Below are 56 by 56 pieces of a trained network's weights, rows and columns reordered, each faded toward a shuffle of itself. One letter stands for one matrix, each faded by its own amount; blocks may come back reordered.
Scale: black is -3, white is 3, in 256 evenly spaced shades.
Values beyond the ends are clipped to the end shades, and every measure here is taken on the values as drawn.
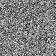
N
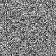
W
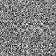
W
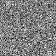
W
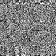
W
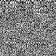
W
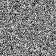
N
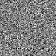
W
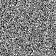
N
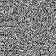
W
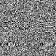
W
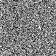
N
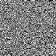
W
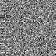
W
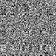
W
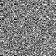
W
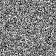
N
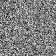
N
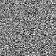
W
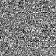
W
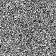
N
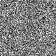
N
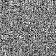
W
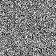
N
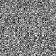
W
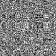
W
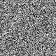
N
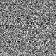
W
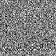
W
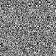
W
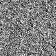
N
